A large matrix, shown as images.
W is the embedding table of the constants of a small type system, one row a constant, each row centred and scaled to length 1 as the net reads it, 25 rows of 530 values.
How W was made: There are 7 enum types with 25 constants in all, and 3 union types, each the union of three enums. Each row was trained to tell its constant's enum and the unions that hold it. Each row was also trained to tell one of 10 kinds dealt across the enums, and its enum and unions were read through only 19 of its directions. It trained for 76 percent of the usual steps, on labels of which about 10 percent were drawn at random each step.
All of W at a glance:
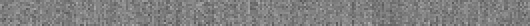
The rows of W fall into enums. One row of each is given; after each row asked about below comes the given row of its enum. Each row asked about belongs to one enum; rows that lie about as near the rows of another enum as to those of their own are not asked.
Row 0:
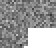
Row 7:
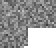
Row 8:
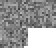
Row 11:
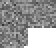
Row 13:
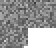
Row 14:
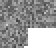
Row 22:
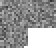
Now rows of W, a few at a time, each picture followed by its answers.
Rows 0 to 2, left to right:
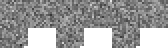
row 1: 14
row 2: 8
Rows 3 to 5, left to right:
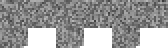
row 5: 13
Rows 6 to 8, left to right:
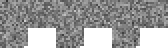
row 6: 14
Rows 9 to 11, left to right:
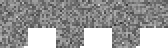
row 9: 14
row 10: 8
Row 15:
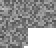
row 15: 13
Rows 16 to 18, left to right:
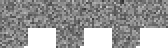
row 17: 13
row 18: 0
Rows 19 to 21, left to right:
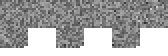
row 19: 8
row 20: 13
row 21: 8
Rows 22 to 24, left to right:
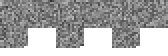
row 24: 22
